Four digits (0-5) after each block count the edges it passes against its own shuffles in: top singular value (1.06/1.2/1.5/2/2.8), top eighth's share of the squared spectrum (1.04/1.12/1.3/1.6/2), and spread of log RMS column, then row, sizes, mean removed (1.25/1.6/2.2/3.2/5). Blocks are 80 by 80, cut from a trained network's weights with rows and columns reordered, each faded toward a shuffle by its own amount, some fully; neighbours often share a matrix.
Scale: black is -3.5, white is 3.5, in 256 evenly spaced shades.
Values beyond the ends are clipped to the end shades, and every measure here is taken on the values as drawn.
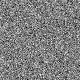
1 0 0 0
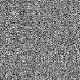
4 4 2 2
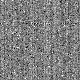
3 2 0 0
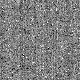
2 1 0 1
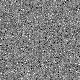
0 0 0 0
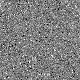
0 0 0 0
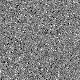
0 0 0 0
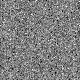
0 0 0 0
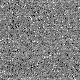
1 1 1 0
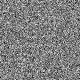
1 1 0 0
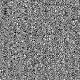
2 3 1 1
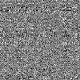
3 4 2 2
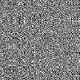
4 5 3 2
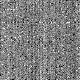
3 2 0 2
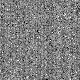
2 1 0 0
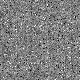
1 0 0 0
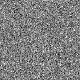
2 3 1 0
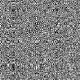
3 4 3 2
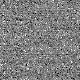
2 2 2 0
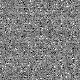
2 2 2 0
